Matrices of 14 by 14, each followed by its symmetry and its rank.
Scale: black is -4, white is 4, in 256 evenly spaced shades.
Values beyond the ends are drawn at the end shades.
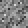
symmetric, full rank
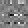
neither, rank three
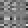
neither, rank two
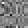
neither, rank three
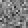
neither, full rank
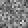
symmetric, full rank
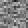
neither, rank three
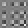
symmetric, rank one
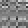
neither, rank two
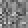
neither, rank three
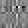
neither, rank two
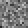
neither, full rank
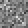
symmetric, full rank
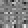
neither, rank three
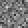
symmetric, full rank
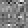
neither, rank three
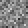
symmetric, full rank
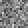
neither, full rank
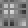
symmetric, rank one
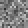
neither, full rank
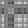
symmetric, rank one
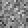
neither, full rank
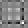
symmetric, rank one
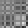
symmetric, rank one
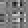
neither, rank two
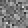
symmetric, full rank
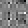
neither, rank two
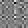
neither, rank two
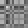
symmetric, rank one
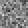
neither, full rank
